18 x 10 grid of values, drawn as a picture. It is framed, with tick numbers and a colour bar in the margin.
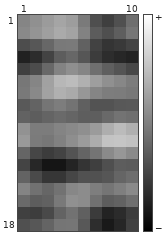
The ninth with the highest average is the middle right. The values follow a bell shape. Horizontal stripes repeat 4 times down the table.
